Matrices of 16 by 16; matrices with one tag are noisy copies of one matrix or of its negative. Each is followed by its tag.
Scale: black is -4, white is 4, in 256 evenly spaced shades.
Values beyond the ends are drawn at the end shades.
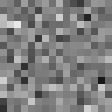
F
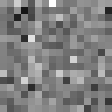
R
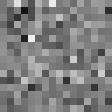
R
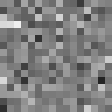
F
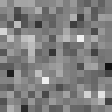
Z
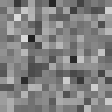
R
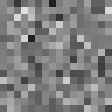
R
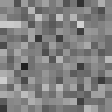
F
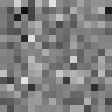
R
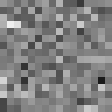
F
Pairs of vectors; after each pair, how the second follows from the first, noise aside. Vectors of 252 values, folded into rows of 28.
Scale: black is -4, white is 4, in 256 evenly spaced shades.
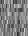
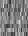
reversed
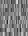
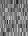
sign-scrambled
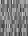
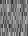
sign-scrambled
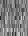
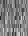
copied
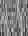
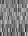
sign-scrambled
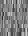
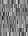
sign-scrambled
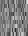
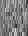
sign-scrambled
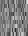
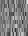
copied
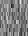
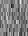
copied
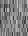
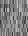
copied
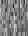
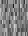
copied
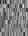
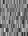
reversed
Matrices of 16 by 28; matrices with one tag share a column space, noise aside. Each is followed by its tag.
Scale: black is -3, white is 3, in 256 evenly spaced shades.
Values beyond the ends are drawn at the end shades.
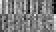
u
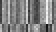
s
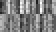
u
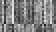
s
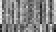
s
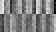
u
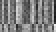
s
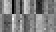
u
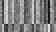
s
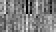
u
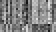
s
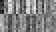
u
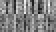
u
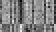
s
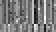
s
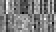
u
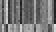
s
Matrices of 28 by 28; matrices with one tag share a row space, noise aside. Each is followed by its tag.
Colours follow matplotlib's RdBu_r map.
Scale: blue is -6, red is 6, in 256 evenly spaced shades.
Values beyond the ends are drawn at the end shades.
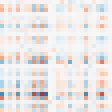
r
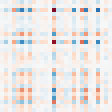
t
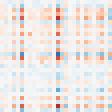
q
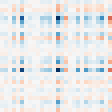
q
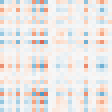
r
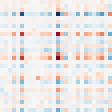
q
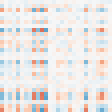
r
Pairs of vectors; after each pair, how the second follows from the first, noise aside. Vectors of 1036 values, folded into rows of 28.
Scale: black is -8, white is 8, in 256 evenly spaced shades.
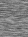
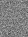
shuffled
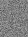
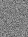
shuffled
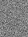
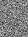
scaled up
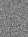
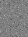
partly zeroed
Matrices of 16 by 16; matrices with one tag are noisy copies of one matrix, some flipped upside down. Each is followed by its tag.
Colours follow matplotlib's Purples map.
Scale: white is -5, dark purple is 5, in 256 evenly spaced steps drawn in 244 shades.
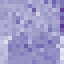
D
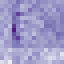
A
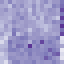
D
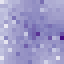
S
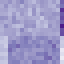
D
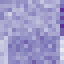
D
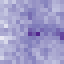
S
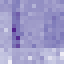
A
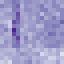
A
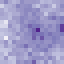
S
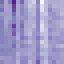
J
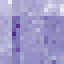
A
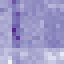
A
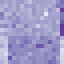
D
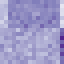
D
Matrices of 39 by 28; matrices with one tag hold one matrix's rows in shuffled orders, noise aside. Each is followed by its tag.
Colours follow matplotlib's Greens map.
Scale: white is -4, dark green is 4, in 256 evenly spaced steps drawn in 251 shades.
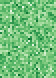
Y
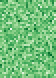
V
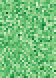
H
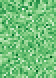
Y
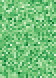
V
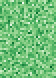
Y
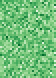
H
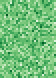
H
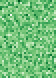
V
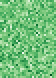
Y
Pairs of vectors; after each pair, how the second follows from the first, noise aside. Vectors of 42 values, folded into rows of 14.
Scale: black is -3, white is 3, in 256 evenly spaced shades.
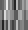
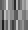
copied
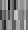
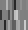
partly zeroed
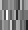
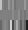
partly zeroed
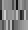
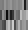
shuffled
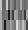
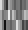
sign-scrambled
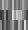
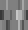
partly zeroed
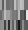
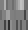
partly zeroed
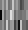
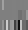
partly zeroed
